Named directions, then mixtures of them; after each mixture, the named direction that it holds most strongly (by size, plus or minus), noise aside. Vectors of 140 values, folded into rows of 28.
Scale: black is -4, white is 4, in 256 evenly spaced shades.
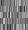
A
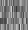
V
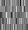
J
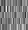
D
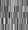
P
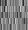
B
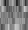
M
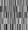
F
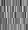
D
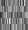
J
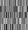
F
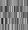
P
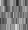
M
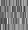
J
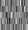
J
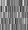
B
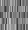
A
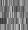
V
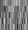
P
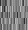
B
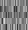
F
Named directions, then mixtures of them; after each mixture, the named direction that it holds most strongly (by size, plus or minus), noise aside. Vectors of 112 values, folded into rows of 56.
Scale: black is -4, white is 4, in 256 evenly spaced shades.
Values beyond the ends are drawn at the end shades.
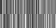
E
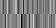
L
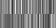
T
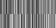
E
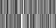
L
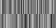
T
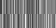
E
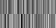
L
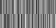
E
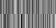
E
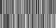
E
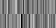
L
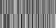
E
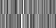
L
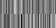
T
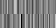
L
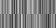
E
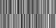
L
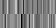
L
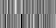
L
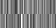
L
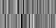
L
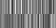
T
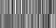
T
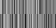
E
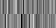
L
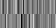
L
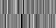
L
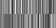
T
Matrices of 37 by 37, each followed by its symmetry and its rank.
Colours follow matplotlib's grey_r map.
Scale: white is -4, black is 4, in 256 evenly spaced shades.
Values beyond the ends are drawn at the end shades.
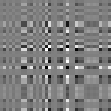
symmetric, rank one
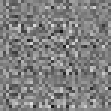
neither, rank five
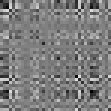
symmetric, rank three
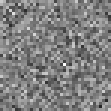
symmetric, full rank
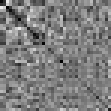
symmetric, rank five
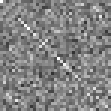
symmetric, full rank
